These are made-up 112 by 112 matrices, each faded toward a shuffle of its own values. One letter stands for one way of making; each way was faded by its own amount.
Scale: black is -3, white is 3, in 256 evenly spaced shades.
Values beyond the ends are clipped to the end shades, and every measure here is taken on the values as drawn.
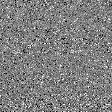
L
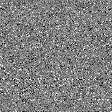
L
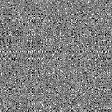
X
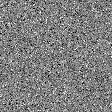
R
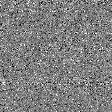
L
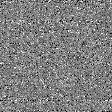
L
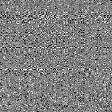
X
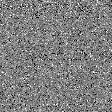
L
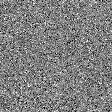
R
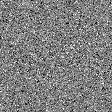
R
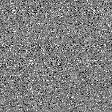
L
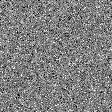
R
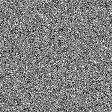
R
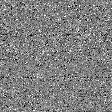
L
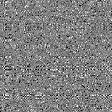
X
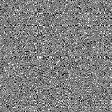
X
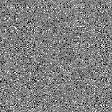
X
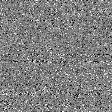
L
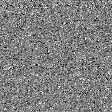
L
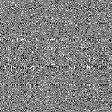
X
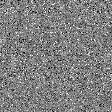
L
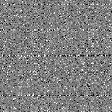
X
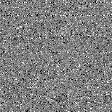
L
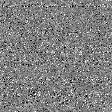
L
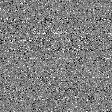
L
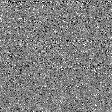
L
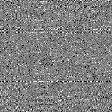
X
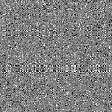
X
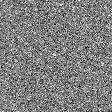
R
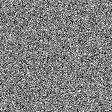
R
